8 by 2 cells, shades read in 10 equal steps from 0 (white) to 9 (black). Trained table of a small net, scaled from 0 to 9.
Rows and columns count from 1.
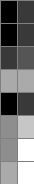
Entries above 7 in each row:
1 1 0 0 1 0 0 0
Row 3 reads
7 6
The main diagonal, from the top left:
9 7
